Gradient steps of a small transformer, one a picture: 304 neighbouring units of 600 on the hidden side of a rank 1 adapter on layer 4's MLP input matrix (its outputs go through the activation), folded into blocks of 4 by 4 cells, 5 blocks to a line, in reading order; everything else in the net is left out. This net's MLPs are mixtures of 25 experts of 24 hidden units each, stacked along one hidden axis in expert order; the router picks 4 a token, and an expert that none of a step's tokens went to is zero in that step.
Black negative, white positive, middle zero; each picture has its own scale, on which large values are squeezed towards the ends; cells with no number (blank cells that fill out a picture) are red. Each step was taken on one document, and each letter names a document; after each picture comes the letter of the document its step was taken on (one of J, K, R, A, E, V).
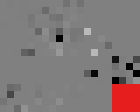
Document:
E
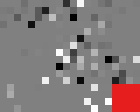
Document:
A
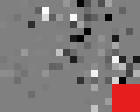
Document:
A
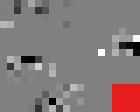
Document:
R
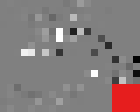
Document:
E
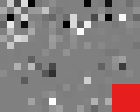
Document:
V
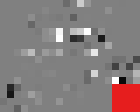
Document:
E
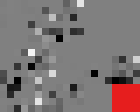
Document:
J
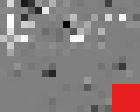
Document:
V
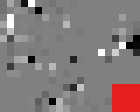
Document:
R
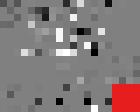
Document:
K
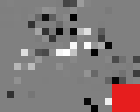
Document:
K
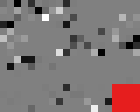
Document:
R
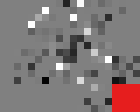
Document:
A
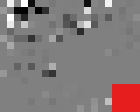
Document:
V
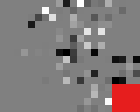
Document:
A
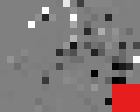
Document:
A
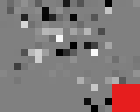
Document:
K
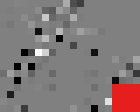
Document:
K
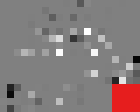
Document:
E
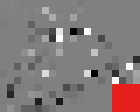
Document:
E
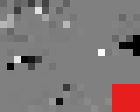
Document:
R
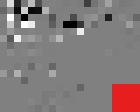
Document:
V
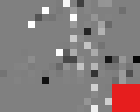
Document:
A
